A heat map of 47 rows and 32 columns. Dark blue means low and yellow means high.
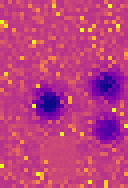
In the bottom middle lies a patch that is calmer than the rest. No single row or column stands out from its neighbours. There are three dips. The bottom middle is the smoothest part. The distribution is heavy-tailed on both sides.
